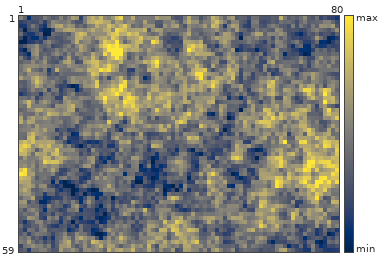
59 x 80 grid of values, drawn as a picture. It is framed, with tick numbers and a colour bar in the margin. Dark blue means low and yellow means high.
There are no regular stripes. No overall slope runs across the table. No single row or column stands out from its neighbours. The values follow a bell shape. Neither half mirrors the other. On average the colour sits 50% of the way up the scale. The field is mottled with small blotches.
